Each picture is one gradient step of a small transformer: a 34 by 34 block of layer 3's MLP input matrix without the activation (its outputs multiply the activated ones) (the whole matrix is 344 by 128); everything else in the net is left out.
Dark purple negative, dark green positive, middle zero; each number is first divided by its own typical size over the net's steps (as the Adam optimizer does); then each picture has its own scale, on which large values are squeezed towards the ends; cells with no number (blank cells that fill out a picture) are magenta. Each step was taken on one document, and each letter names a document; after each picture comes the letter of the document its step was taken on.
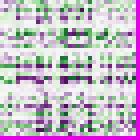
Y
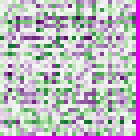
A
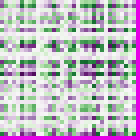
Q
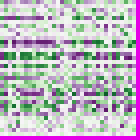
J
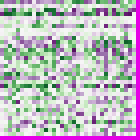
J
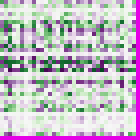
Q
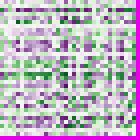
Y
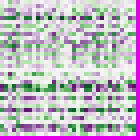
A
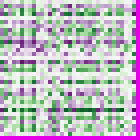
Q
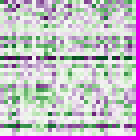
J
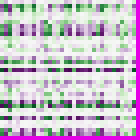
Q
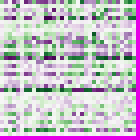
J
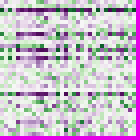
Y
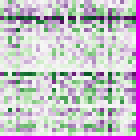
A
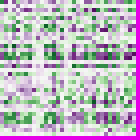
A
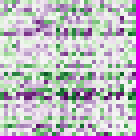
Y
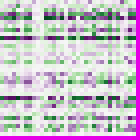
A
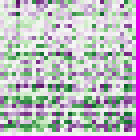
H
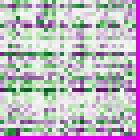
H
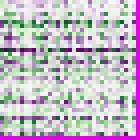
Q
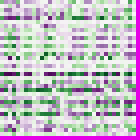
J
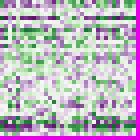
H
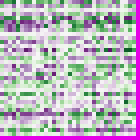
H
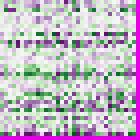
Y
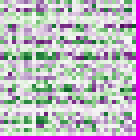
H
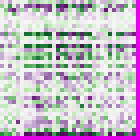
Y
